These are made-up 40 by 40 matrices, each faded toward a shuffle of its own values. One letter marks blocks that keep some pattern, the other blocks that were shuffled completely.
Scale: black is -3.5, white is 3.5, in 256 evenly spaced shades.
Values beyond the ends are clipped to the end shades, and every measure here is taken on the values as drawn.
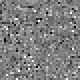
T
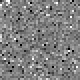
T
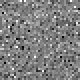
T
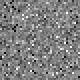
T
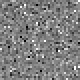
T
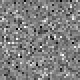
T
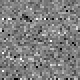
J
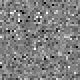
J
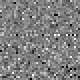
J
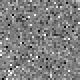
T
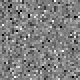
T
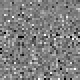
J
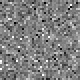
T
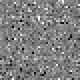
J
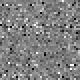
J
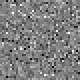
T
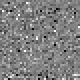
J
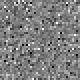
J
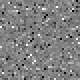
T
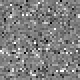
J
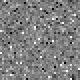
T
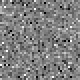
T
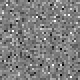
T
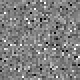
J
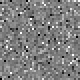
T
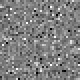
T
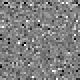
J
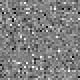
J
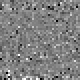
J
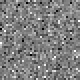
T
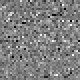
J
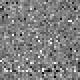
J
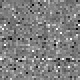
J
